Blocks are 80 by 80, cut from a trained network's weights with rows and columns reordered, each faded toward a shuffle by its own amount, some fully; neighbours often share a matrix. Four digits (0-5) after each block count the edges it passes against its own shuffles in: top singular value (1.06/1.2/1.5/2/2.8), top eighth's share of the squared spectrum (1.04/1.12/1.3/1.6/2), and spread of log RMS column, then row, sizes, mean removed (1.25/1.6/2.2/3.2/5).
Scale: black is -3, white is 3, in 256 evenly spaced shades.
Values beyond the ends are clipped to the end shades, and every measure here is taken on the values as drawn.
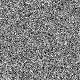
1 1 0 0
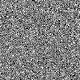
2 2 0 1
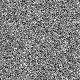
0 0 0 0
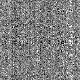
3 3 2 2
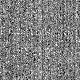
3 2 0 1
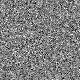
0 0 0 0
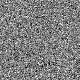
2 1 0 0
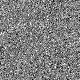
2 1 0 0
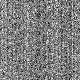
3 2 1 0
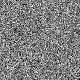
1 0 0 0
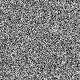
2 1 0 0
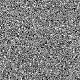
2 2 0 1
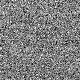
1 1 0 0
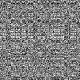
4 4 1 3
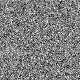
0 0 0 0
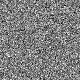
1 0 0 0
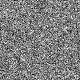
0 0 0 0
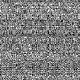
4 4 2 2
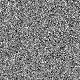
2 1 0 0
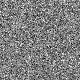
1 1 0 0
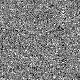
2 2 1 0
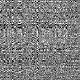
4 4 3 2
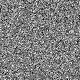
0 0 0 0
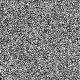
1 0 0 0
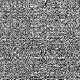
4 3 1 2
